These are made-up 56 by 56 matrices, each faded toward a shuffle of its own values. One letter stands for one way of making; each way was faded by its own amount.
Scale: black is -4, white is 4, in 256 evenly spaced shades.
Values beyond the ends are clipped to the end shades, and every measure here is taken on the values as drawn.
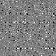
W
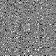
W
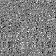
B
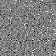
B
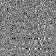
B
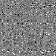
W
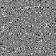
W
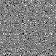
B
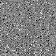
B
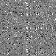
W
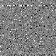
B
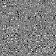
W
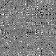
W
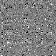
W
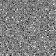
B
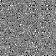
B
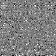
B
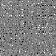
W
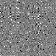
W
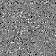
B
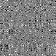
W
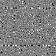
B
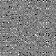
W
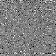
W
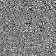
B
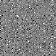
W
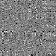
W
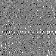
W
